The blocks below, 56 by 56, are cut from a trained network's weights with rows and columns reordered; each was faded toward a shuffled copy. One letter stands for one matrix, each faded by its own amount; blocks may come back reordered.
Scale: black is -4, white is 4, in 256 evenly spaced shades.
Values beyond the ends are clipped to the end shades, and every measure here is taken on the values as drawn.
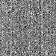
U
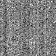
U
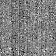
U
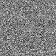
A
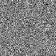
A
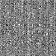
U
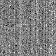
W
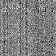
W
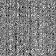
W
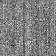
U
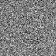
A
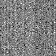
U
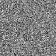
A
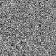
A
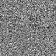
A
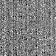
W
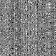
W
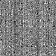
W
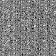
W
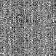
W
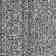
W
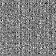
W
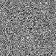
A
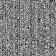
U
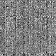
W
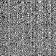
W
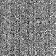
U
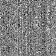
U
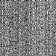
W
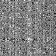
W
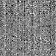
W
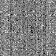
W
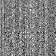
W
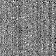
W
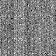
U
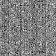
U
